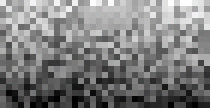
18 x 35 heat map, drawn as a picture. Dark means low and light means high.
Calmest part: top middle. Odd patch: calmer, in the top middle. Grain: fine. Average level on the scale: 50%. Ninth with the highest average: top right. Slope: up to the top.
